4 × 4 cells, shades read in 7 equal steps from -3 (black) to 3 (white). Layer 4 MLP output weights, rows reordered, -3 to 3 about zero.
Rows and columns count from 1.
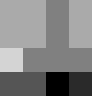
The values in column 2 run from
-1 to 1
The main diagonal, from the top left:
1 1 0 -2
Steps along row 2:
same down up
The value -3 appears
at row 4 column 3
